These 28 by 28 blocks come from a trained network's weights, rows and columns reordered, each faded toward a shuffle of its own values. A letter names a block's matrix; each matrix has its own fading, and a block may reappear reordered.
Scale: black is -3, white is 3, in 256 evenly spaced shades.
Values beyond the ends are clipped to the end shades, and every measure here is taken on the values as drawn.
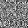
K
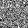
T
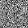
K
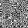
K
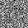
K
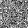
K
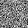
T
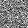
T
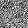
K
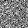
T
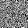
T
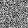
T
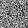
T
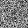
T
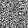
K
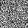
T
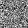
T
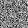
T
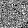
T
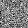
T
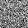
T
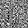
K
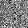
T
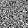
K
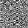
K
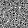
T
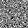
T
